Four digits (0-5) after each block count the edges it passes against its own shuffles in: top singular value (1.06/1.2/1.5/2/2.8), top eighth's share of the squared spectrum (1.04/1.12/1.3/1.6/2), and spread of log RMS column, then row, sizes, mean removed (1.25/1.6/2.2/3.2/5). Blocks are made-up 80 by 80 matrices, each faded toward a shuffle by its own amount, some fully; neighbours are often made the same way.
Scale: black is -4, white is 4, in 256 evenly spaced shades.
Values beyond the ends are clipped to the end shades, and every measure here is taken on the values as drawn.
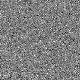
3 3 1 1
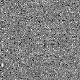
3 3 1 1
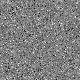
0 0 0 0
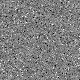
0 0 0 0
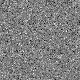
2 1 0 0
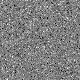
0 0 0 0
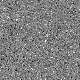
1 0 0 0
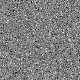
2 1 0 0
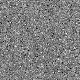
2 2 0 0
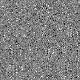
3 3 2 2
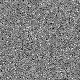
1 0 0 0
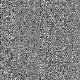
1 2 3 0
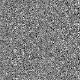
1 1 3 0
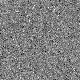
0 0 0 0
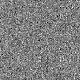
3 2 1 0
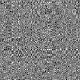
4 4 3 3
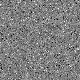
1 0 0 0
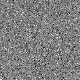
3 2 0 1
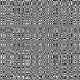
5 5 4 4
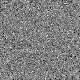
2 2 0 0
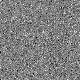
0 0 0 0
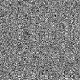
4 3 2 2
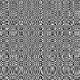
5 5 4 4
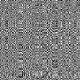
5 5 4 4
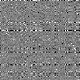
5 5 2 3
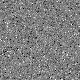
0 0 0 0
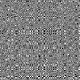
5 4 3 3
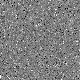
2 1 0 0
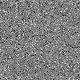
1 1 0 0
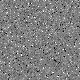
0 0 0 0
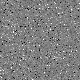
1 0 0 0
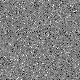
0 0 0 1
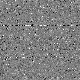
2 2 0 2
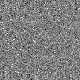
3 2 1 0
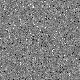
2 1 0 0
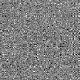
4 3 2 2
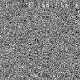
4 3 2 2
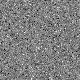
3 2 0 0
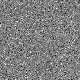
2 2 0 0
